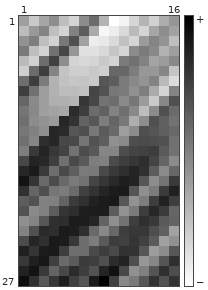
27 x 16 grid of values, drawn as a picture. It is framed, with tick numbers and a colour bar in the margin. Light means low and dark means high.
The grain runs diagonally up to the right. On average the colour sits 60% of the way up the scale. The top middle is the ninth with the lowest average. There is an overall slope up to the bottom.
